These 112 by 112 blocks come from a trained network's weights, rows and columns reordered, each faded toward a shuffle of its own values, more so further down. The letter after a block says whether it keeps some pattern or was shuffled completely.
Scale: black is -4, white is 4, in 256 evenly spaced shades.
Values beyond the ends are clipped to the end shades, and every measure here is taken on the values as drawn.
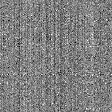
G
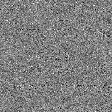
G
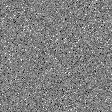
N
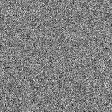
G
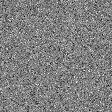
N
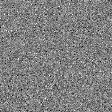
G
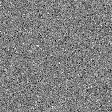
N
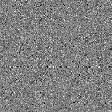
G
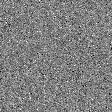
N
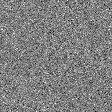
N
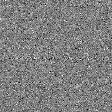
G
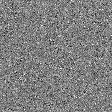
N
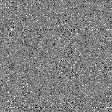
G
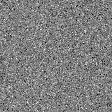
N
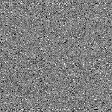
G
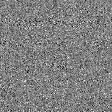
G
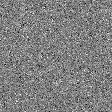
N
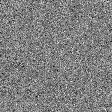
N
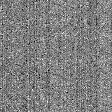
G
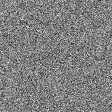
N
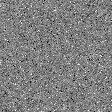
N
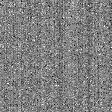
G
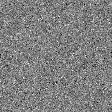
G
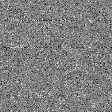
G
